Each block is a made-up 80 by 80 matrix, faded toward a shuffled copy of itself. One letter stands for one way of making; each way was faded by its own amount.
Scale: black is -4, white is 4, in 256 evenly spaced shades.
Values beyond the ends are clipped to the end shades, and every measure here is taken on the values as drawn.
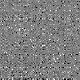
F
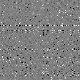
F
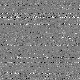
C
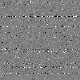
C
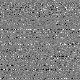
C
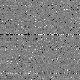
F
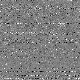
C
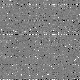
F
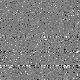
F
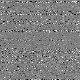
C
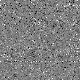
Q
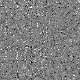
Q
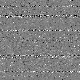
C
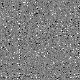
Q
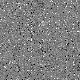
Q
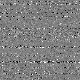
C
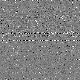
C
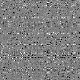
F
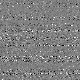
C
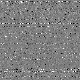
C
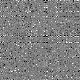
F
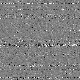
C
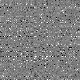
F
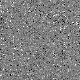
Q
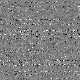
C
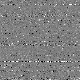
C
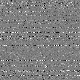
C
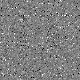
Q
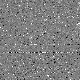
Q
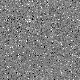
Q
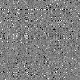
F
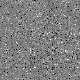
Q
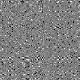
F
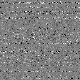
C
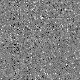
Q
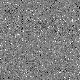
Q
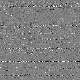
C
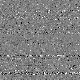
C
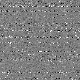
C
